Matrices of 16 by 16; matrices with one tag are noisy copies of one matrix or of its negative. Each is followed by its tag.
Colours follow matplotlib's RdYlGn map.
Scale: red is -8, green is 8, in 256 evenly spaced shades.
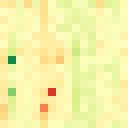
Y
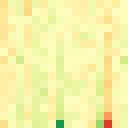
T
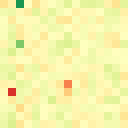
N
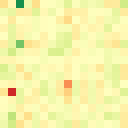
N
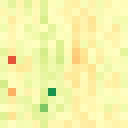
Y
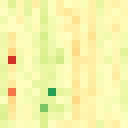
Y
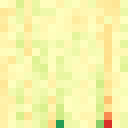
T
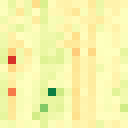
Y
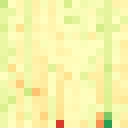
T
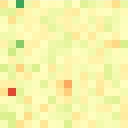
N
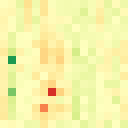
Y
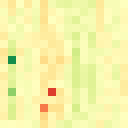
Y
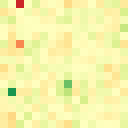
N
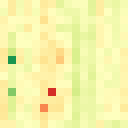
Y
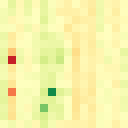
Y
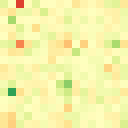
N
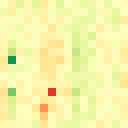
Y
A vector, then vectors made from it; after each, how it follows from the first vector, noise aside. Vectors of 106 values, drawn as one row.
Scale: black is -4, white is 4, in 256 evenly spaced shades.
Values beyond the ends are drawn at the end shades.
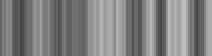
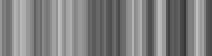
negated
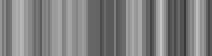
negated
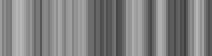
negated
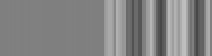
partly zeroed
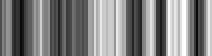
scaled up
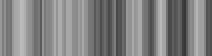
negated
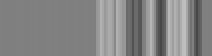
partly zeroed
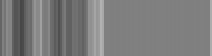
partly zeroed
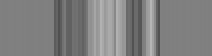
partly zeroed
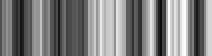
scaled up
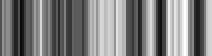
scaled up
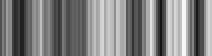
scaled up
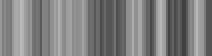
negated
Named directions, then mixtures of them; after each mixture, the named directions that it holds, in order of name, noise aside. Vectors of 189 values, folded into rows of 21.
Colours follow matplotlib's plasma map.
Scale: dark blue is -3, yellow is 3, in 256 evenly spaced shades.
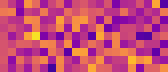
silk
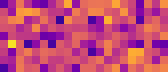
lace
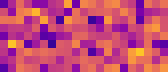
lace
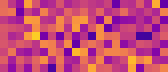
silk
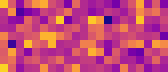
lace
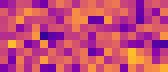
lace, silk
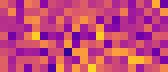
silk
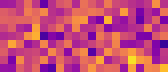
lace, silk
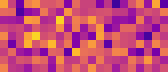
lace, silk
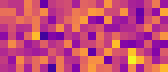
lace, silk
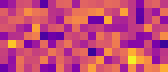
lace, silk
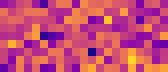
lace, silk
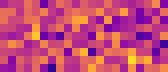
lace, silk
